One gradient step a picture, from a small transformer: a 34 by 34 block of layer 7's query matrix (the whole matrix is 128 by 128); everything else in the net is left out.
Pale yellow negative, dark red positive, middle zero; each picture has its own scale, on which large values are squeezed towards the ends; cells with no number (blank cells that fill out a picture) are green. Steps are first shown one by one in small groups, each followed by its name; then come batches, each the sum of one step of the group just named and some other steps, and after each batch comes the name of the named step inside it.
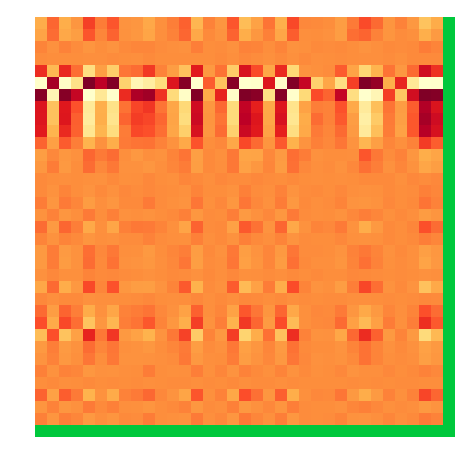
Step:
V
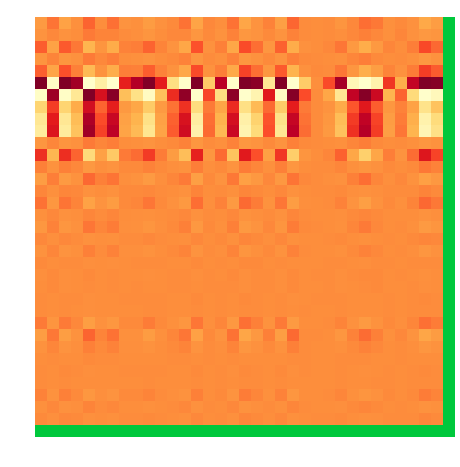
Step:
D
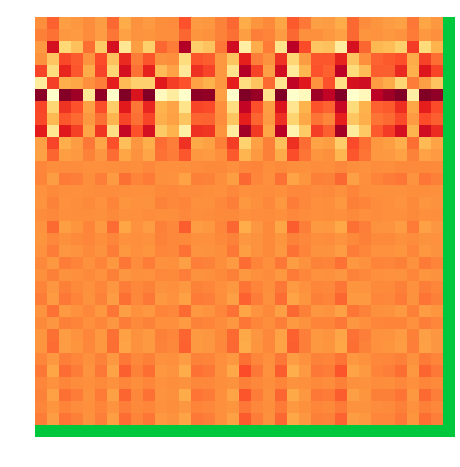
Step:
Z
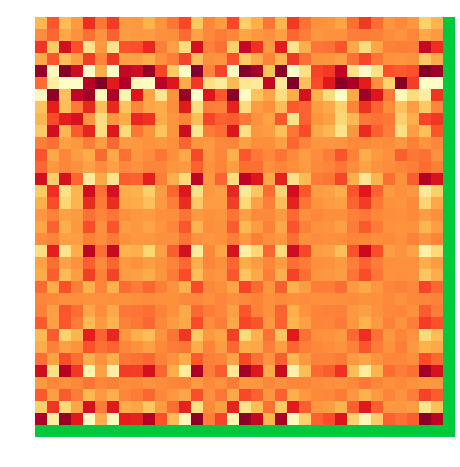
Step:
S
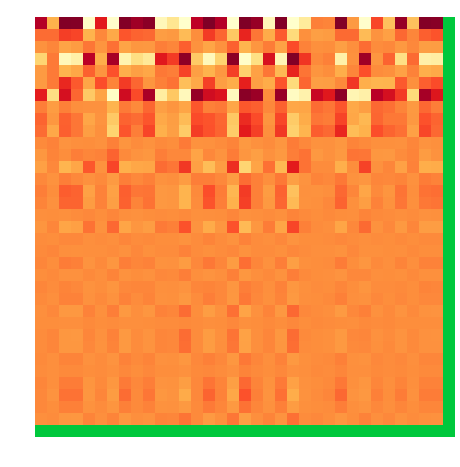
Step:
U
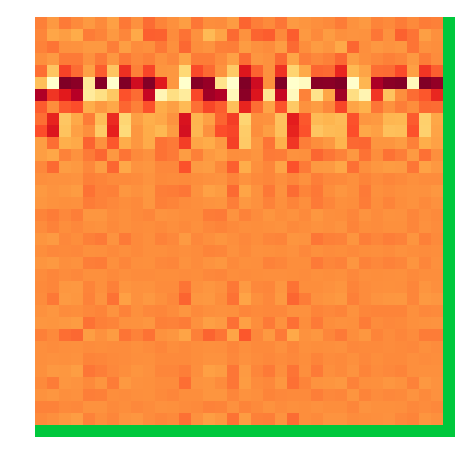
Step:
Z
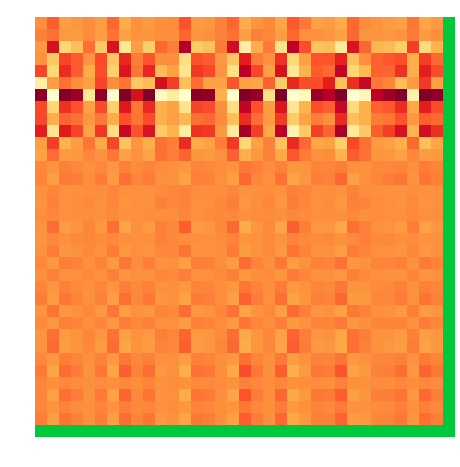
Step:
Z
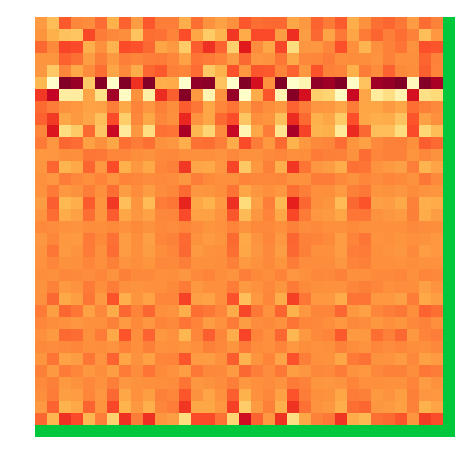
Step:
V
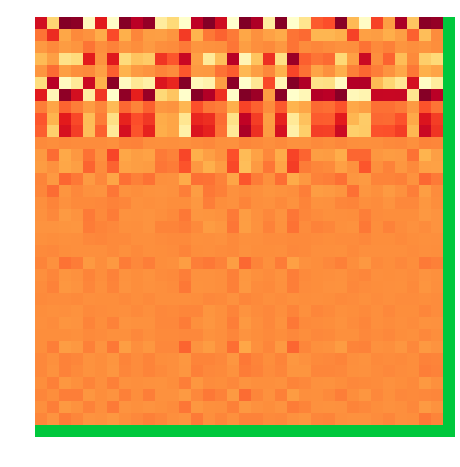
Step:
U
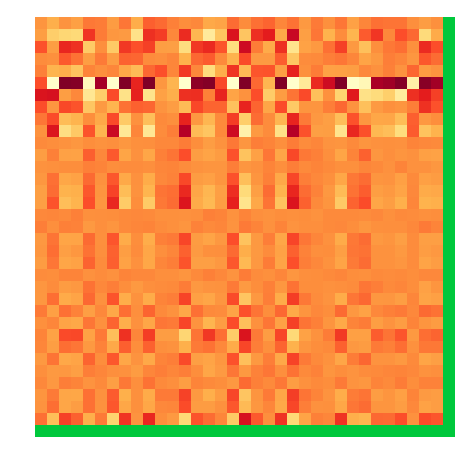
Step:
V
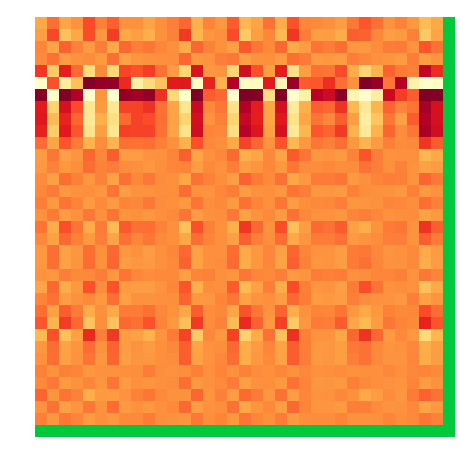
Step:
V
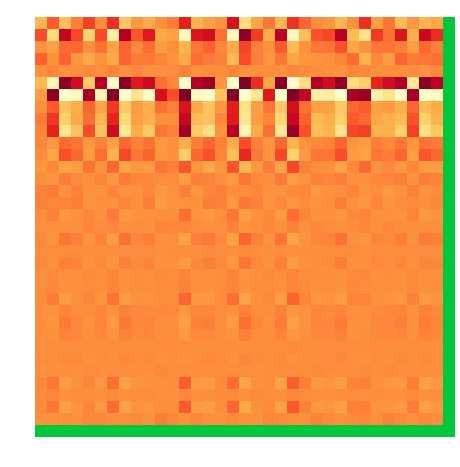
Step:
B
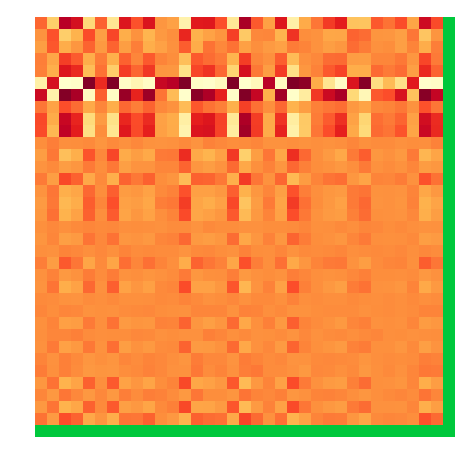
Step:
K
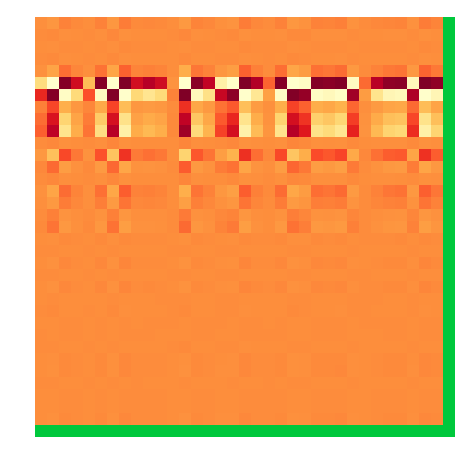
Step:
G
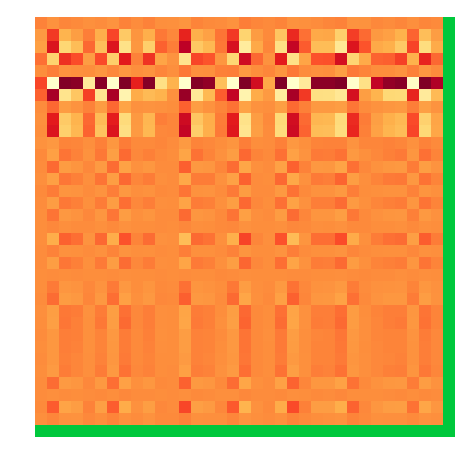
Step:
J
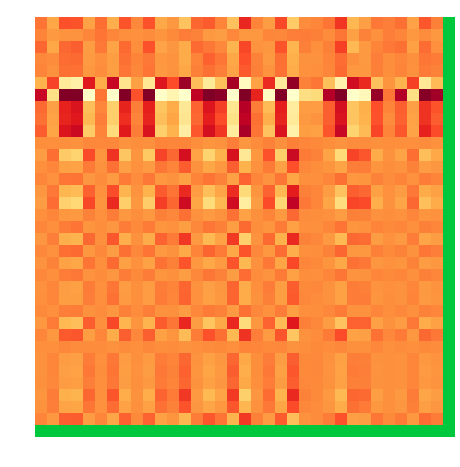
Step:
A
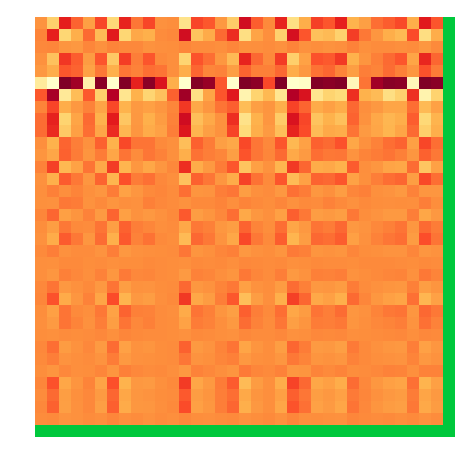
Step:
G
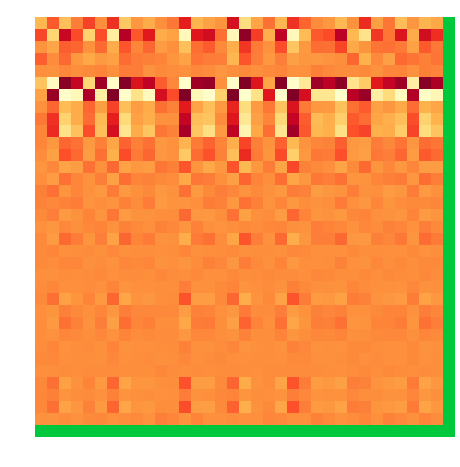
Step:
B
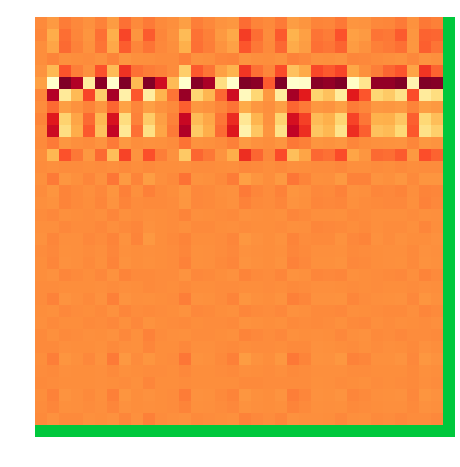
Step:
G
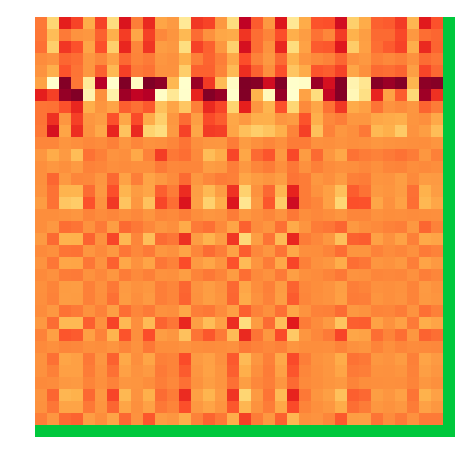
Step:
A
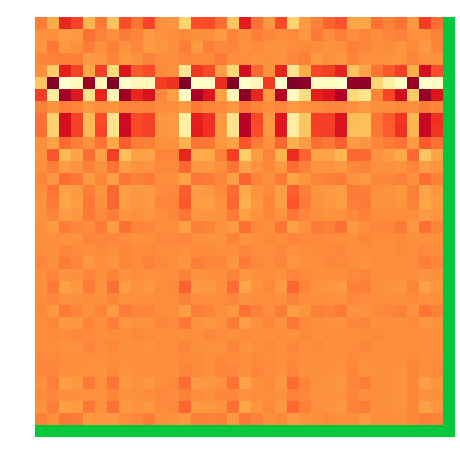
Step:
K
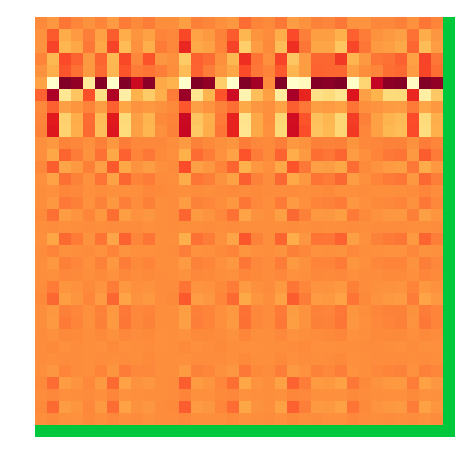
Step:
J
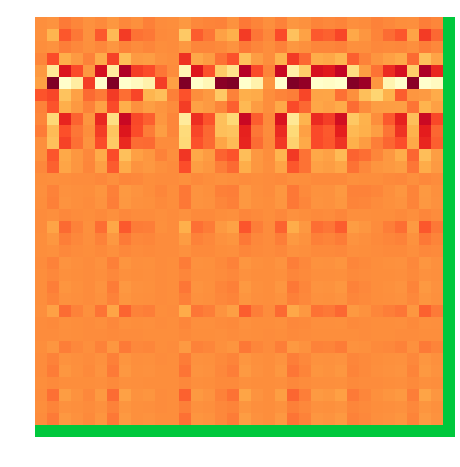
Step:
G
